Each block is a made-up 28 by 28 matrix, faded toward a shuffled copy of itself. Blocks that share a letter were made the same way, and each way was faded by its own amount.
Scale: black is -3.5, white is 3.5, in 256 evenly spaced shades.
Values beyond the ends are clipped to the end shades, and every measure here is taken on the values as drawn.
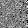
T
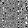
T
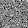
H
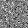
H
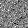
H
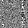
T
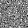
H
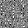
T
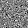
H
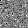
H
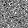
H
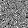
H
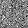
H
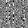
T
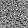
H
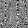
T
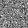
H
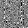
T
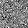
H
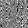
T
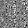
T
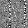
T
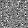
T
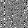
T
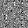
T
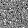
H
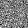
H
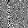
T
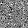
H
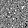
H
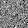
H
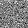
H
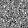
H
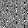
T
